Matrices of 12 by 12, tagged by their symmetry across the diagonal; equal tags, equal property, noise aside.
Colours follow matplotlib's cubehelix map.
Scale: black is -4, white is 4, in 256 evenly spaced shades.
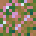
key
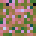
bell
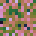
bell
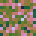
bell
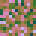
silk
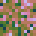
silk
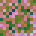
key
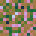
key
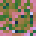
key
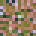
silk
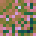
key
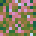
bell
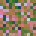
silk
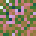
key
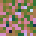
silk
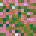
bell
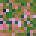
bell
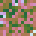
key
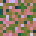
silk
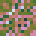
key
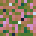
silk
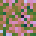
bell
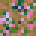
silk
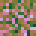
silk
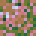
key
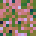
bell
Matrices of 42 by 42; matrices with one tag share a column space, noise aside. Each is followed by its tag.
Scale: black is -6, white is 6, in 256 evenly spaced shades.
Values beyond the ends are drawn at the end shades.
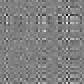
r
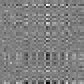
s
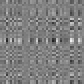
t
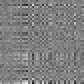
s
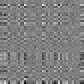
s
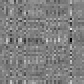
t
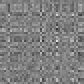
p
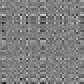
r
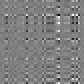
r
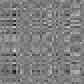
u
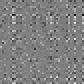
r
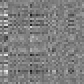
u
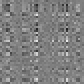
p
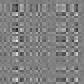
p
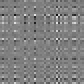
r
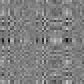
t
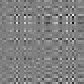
r
